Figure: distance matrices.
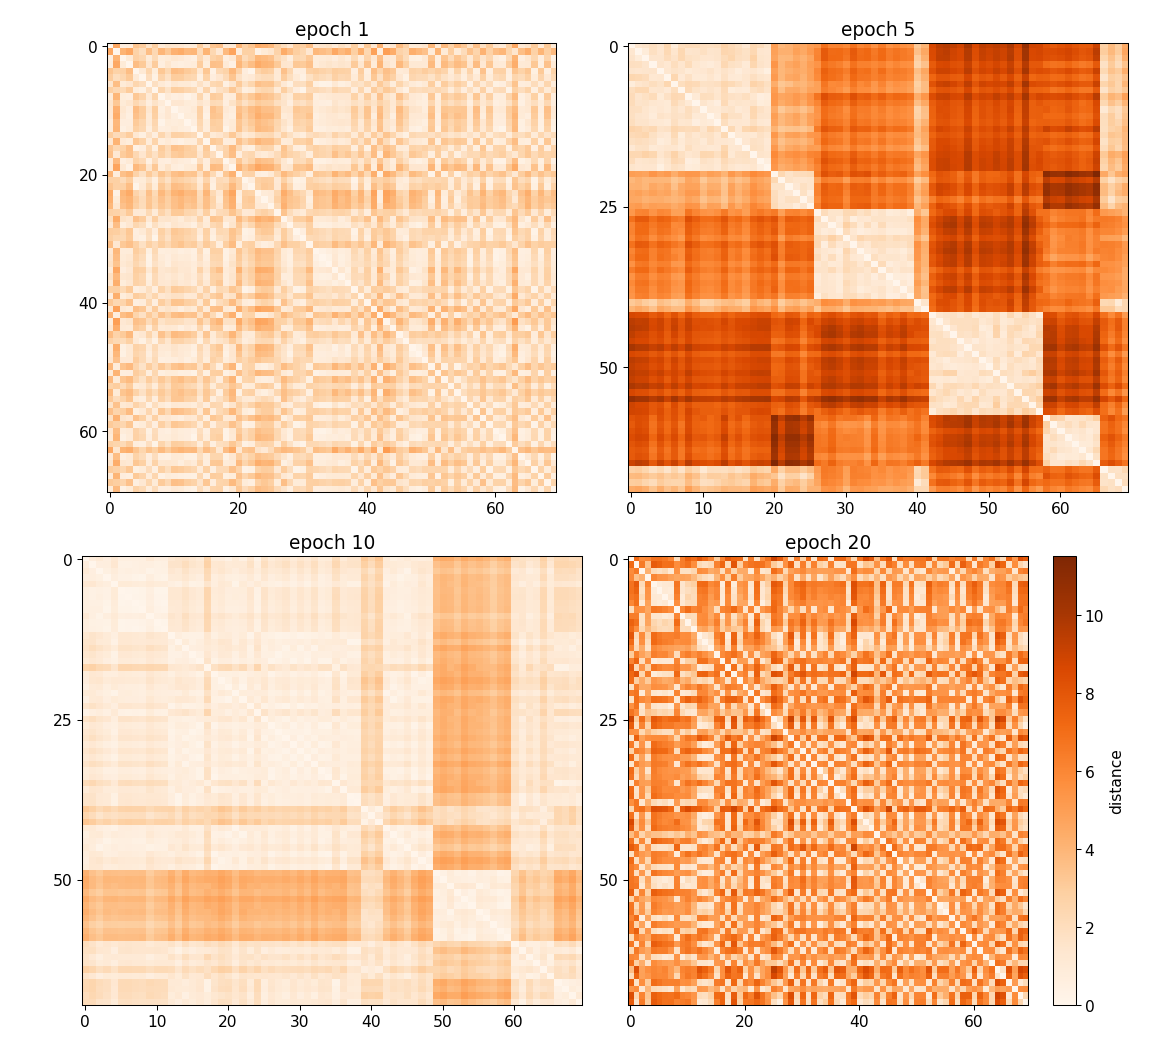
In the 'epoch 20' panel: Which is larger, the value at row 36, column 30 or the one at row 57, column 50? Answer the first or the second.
the first
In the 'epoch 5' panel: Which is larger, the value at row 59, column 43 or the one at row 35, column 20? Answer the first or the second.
the first
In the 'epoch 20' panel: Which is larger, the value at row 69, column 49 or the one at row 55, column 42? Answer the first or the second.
the second
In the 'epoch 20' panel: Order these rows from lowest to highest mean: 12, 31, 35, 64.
31, 12, 35, 64
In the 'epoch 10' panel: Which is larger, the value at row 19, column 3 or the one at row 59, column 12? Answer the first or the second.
the second
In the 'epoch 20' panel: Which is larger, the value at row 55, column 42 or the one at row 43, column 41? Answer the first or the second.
the second
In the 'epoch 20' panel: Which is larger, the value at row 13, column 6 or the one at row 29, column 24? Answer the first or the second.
the first
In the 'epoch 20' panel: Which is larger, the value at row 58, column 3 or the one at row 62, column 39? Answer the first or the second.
the second
